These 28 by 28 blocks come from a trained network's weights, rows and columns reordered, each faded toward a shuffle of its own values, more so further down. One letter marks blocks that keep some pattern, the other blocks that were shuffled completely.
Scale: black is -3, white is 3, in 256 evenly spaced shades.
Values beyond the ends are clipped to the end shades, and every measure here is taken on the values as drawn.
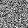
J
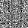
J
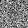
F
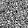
J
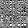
J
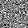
J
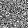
F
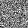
F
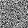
J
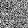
J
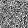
F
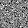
F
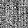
J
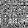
J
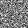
F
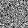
F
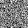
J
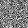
J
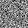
F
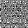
J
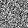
F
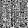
J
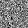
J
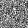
F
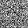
J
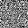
J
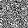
J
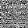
J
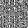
J
